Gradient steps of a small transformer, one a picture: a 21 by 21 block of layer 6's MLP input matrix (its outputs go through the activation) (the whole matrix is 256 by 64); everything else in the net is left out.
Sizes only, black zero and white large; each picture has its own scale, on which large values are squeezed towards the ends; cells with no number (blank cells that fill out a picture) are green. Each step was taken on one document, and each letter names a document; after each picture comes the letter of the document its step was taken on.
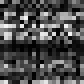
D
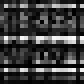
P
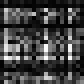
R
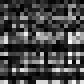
P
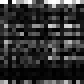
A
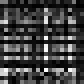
R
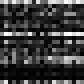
A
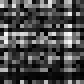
A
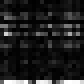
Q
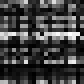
P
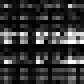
P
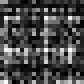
R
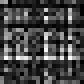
R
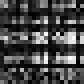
P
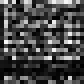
A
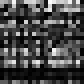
A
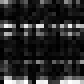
Q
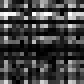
D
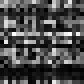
A
